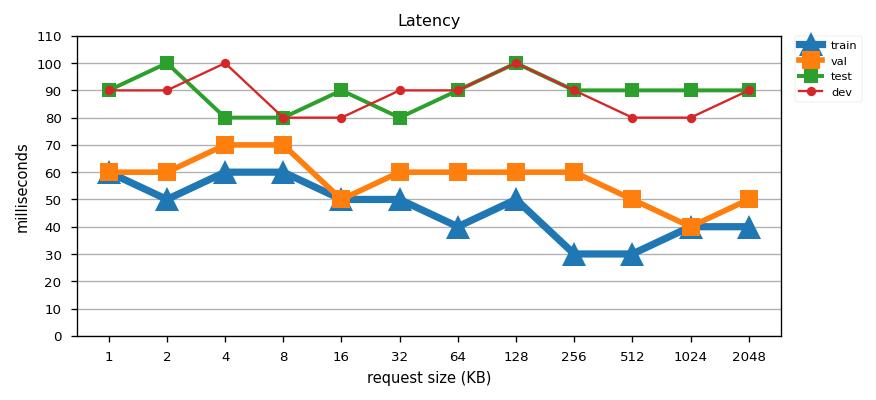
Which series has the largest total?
test
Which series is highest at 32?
dev
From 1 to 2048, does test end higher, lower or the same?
the same
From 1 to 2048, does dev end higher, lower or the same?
the same
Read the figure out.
Title: Latency
x-axis: request size (KB), ticks 1 2 4 8 16 32 64 128 256 512 1024 2048
y-axis: milliseconds, ticks 0 10 20 30 40 50 60 70 80 90 100 110
Legend: train, val, test, dev
Values:
train: 60 50 60 60 50 50 40 50 30 30 40 40
val: 60 60 70 70 50 60 60 60 60 50 40 50
test: 90 100 80 80 90 80 90 100 90 90 90 90
dev: 90 90 100 80 80 90 90 100 90 80 80 90
